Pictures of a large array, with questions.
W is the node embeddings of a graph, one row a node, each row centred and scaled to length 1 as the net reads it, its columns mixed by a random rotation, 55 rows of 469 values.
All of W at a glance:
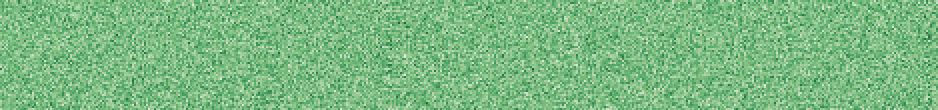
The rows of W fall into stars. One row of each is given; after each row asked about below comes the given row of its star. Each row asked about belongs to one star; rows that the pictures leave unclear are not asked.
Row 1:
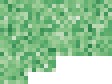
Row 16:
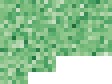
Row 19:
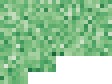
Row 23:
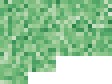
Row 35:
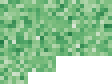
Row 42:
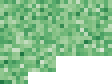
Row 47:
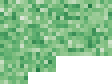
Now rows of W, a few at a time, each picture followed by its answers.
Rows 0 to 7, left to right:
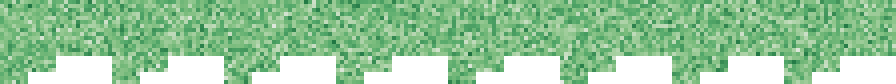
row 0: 1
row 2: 19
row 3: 42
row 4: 42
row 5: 23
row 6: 1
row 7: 42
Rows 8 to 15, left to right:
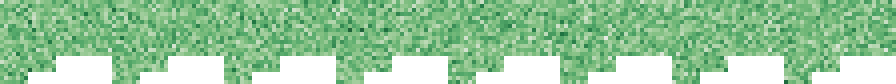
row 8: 19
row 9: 19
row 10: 19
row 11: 1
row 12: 42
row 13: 47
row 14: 23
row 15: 42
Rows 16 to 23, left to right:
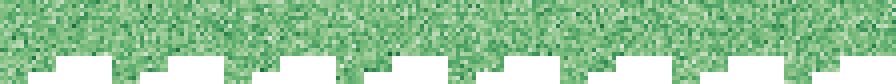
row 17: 35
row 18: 47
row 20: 1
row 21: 19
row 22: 35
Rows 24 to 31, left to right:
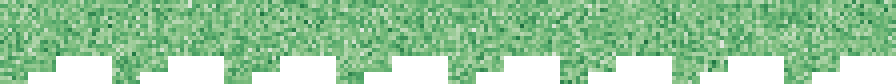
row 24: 35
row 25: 42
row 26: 19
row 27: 16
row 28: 16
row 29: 42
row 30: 35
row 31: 16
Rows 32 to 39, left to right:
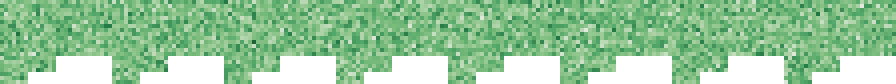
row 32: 35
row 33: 19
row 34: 1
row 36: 19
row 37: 16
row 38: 1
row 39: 23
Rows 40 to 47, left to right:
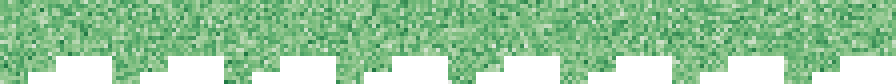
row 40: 23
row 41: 16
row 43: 35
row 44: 23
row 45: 19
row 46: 47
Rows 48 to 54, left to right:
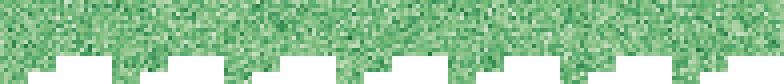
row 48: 1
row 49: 47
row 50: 35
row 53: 23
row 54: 16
